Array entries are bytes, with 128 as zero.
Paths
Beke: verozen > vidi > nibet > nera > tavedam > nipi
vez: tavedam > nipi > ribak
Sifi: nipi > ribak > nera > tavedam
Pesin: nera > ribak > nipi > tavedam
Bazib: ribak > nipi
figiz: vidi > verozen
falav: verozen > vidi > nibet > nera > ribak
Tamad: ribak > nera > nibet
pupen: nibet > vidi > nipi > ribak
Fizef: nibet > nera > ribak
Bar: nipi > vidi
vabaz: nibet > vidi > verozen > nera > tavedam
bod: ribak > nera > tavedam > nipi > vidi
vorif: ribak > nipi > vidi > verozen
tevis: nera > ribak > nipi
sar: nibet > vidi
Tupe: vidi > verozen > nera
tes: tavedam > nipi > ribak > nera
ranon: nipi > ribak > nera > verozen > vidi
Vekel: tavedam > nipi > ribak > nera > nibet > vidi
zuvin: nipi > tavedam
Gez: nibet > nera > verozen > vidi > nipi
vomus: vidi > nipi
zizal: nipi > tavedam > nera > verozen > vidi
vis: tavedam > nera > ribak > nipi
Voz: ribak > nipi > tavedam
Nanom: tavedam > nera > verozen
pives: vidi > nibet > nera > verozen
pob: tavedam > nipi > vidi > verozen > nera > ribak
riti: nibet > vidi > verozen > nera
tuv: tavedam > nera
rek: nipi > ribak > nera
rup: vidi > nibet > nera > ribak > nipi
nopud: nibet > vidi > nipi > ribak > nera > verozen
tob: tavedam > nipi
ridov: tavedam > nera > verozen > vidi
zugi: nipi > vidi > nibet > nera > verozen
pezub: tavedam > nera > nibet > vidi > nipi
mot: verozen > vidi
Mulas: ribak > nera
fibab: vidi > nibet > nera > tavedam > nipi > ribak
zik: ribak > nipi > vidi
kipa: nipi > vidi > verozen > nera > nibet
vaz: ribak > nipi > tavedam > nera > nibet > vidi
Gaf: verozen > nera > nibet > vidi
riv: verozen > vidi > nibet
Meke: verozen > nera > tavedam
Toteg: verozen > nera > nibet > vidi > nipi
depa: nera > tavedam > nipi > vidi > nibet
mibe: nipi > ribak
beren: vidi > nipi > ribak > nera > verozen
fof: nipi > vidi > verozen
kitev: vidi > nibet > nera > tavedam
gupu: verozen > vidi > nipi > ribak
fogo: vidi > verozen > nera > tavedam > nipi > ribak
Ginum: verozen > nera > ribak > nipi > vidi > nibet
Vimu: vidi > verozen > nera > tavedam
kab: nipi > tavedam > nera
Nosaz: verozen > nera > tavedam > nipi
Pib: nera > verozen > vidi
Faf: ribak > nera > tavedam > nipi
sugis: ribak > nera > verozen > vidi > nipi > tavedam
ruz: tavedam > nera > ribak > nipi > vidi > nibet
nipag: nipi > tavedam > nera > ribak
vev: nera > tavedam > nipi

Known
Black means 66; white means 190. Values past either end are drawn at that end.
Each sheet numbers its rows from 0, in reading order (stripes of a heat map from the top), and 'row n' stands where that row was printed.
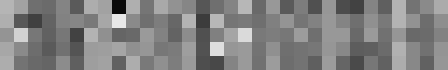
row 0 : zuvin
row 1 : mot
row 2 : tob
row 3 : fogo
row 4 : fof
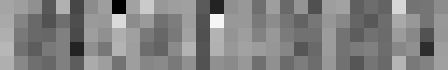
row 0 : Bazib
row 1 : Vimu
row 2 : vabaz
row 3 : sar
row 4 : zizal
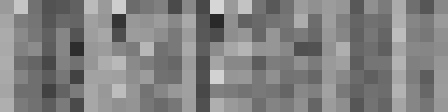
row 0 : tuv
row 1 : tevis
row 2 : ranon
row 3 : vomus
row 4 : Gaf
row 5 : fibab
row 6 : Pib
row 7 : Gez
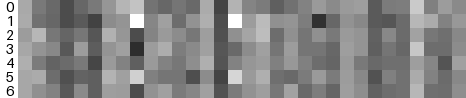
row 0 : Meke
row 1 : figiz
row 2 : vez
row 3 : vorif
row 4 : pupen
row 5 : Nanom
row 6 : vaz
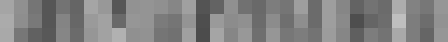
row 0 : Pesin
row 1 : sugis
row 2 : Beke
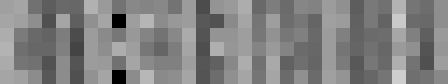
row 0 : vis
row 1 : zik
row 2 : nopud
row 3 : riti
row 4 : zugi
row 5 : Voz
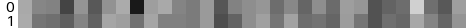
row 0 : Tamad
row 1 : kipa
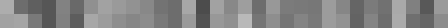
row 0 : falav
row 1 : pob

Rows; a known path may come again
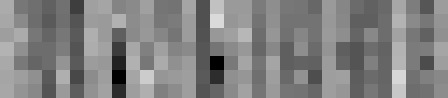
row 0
rup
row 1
fogo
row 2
tes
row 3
kab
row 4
Bar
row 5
Bazib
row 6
vorif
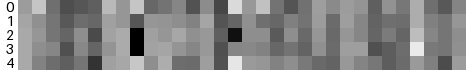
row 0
tuv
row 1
Pesin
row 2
rek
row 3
Mulas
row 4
kitev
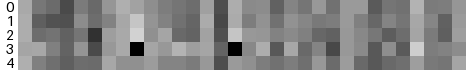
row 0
Toteg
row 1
riv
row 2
pives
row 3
mibe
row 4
depa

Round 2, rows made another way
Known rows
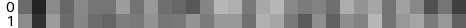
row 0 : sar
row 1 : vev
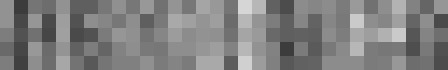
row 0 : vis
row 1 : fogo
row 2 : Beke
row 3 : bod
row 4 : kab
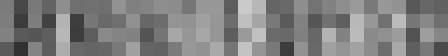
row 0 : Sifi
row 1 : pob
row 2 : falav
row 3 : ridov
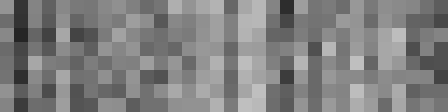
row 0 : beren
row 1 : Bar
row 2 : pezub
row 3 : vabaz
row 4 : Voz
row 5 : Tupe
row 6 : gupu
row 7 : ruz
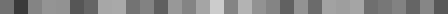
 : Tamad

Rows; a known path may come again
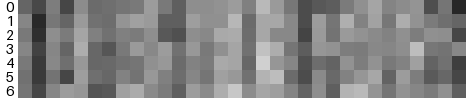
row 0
zizal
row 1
pives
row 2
Tupe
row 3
vis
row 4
kab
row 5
Bar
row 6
Tamad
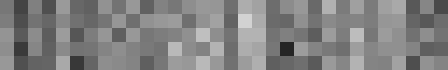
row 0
vabaz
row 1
Sifi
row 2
pupen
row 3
beren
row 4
falav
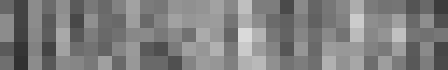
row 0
bod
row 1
fogo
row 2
vez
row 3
ridov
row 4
sar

